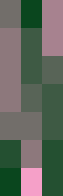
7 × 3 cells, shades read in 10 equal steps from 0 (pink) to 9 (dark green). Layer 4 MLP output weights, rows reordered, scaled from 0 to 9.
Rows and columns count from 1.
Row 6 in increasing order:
4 8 8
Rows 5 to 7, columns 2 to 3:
5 7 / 4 8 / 0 8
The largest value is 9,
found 2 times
